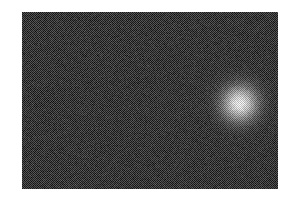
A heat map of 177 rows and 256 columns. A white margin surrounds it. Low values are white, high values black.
No overall slope runs across the table. No row or column stands out. The ninth with the lowest average is the middle right. Overall the values sit about 80% of the way up the scale. One dip sinks in the middle right.
